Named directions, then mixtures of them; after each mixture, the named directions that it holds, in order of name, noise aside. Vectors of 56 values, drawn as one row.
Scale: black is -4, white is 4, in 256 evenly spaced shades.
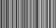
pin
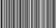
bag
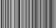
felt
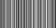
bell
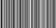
bag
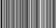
bag, pin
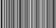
bag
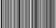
bag, felt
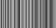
felt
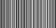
bell, pin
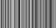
felt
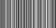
bell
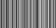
pin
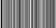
bag, felt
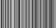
felt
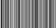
felt, pin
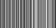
bell, felt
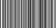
bag, pin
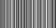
bell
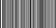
bag, felt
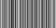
bell, felt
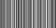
bell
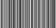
bag, pin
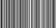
bag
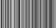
felt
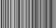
felt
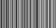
pin
